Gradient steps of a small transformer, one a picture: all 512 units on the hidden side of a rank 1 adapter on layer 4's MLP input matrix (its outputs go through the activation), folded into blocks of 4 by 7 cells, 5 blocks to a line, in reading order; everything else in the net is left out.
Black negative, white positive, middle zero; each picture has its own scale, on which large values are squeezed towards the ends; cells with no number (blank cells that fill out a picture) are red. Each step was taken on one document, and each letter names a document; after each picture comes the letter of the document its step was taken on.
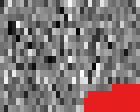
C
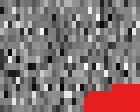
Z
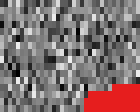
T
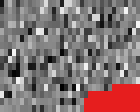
Z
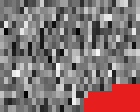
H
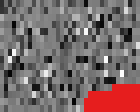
Z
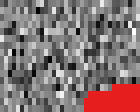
T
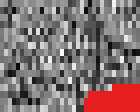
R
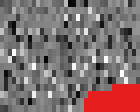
Z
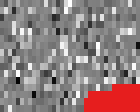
Z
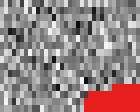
T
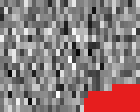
T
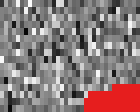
H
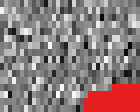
C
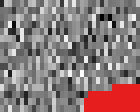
C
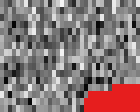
H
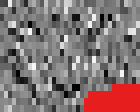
Z
